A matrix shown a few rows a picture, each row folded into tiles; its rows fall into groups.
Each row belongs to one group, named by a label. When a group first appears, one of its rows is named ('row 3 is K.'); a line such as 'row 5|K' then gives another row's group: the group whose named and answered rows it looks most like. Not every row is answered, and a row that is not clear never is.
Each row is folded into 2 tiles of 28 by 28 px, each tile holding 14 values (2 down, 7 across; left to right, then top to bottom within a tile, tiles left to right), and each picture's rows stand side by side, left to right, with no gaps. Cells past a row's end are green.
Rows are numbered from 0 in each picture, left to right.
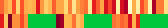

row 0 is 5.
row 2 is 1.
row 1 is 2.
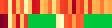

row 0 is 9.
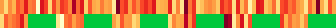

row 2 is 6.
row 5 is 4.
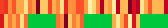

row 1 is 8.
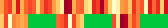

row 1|8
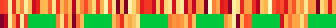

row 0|9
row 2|6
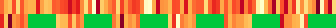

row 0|5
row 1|1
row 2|8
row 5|4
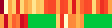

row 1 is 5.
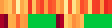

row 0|2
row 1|2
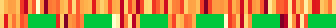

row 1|5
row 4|6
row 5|9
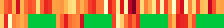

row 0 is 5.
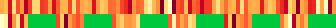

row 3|6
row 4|5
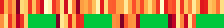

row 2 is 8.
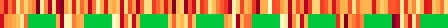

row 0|4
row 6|5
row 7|9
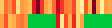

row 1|4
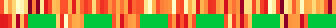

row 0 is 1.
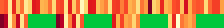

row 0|9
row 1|9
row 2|4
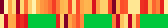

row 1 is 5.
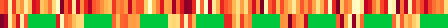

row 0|9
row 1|6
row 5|8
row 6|1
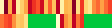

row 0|6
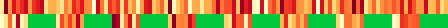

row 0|6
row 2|9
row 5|1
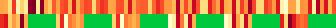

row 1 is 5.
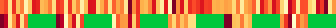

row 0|9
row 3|6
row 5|8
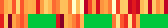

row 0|5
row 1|2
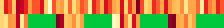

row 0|6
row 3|2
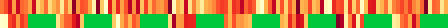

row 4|8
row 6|9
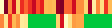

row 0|6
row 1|1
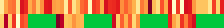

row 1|2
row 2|4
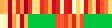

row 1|1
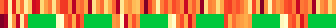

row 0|9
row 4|4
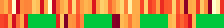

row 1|5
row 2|2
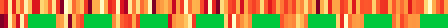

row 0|9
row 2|1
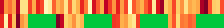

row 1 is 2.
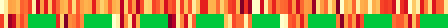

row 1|5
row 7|1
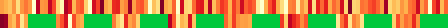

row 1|8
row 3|2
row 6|6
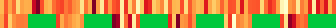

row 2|9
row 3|5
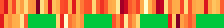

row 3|5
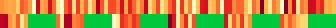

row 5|6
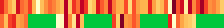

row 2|5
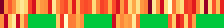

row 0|1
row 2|4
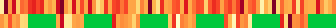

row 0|6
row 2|4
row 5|5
